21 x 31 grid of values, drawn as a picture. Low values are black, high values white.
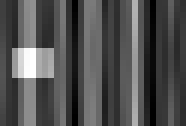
Odd patch: higher, in the middle left. Roughest part: middle left. Average level on the scale: 30%. Grain: streaks running down.
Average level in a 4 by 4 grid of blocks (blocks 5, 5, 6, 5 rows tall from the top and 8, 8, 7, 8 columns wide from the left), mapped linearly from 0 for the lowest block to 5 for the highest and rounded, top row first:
2 2 2 0 / 4 2 2 0 / 5 2 2 0 / 2 2 2 0
